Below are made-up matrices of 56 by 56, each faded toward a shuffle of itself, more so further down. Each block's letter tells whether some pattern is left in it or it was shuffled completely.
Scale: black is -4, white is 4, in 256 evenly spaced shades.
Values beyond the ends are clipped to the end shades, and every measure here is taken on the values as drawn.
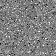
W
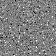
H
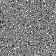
W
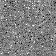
H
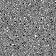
H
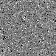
W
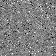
W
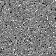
H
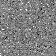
H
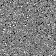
H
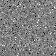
H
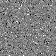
W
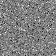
W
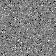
W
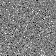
W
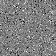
H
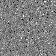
H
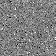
H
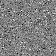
W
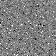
W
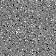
H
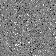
W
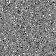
W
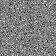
W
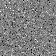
W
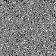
H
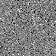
H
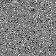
H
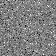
W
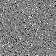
H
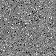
W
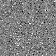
H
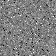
W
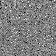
H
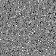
H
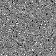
H
